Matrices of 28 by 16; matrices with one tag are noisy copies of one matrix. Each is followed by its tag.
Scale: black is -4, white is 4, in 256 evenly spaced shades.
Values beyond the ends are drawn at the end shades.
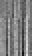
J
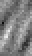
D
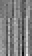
J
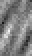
D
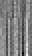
J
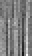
J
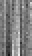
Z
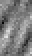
D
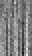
J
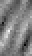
D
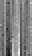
Z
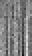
J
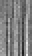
J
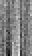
Z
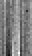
Z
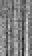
J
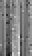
Z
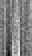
Z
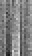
Z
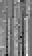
J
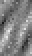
D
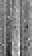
Z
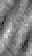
D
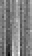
Z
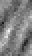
D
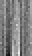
Z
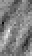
D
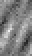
D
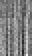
J
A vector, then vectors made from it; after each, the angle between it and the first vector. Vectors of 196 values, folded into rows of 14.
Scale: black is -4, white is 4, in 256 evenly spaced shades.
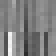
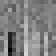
nearly opposite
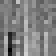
nearly opposite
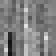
nearly opposite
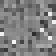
orthogonal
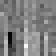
nearly opposite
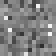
orthogonal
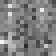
partly aligned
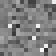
orthogonal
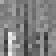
nearly parallel
